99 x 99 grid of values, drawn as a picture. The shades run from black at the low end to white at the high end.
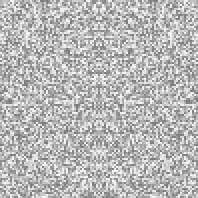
No single row or column stands out from its neighbours. The grain is fine, like static. On average the colour sits 70% of the way up the scale. It is mirror symmetric from left to right. The values spread evenly over their range. No regular stripes run through it.
